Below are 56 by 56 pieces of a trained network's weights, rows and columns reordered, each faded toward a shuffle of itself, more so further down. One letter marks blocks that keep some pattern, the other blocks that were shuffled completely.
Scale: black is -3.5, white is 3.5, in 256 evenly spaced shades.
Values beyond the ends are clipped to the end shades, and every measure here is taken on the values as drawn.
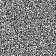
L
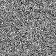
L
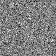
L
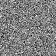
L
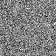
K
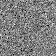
L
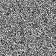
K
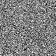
K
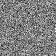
L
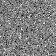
L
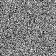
L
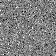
L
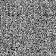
K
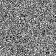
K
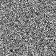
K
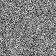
L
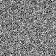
K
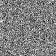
K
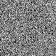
K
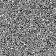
L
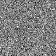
K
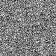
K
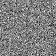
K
